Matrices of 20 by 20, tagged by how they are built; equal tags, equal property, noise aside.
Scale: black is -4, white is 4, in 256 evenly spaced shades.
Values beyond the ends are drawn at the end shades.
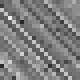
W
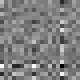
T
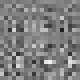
T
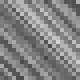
W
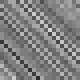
W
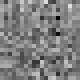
T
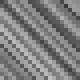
W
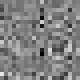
T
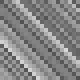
W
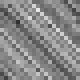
W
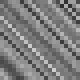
W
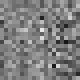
T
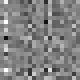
T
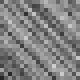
W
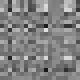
T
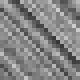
W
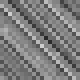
W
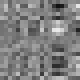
T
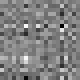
T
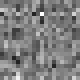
T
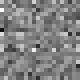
T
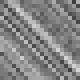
W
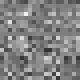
T
